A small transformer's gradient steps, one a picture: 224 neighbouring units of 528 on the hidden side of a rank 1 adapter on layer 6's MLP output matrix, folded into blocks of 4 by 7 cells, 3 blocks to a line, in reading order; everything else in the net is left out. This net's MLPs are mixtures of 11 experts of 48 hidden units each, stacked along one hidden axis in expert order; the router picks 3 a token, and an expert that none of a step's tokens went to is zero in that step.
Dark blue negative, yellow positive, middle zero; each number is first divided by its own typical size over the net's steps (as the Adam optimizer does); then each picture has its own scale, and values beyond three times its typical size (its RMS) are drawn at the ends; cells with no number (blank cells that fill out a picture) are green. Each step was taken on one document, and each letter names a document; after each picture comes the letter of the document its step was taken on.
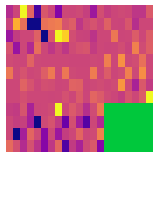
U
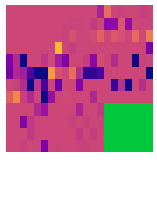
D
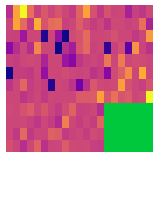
U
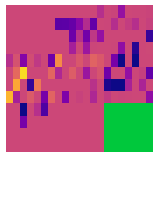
D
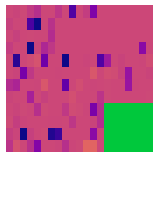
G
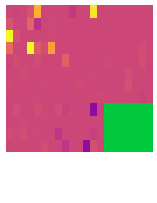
G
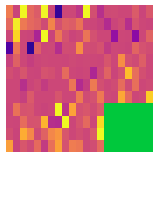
U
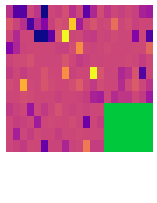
U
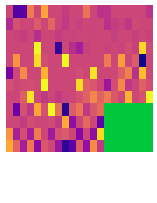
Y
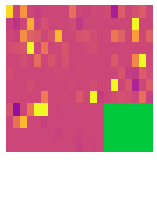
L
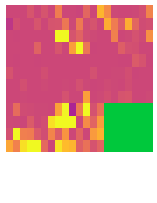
Y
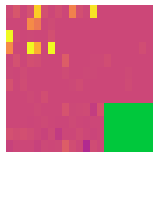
G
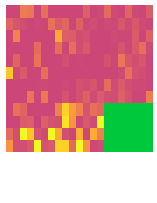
Y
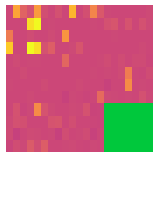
G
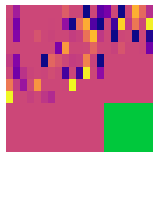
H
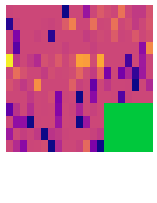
H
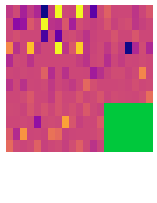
U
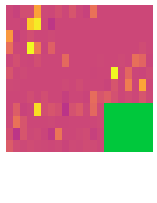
G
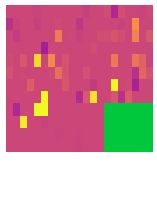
L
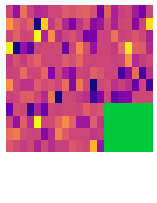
H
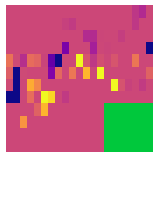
D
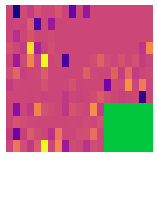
G
